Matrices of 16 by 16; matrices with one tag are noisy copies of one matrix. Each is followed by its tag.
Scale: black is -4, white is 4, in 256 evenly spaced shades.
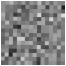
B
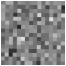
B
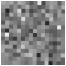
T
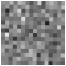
T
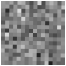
T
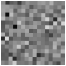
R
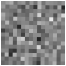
B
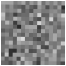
B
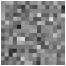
B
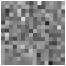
T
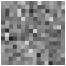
T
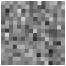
T
